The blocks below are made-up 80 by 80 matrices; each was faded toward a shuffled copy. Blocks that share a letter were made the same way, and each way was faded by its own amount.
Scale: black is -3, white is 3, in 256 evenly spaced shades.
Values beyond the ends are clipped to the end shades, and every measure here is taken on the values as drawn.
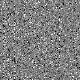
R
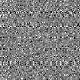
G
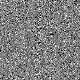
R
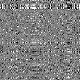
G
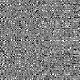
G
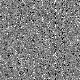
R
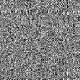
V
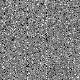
R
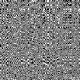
G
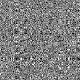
V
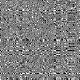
G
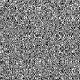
V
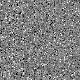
R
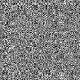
V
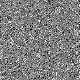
R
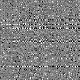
G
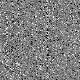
R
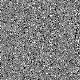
R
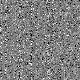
R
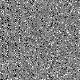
R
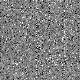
R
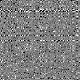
G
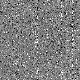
R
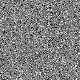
R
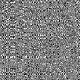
G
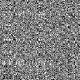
V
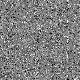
R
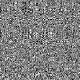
V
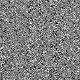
R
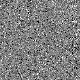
R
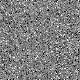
R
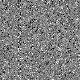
R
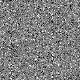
R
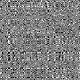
G
